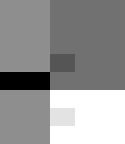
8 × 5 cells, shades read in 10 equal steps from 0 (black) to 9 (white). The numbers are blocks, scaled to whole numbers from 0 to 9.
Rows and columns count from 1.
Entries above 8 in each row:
0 0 0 0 0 3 2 3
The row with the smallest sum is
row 5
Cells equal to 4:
14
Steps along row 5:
same up same same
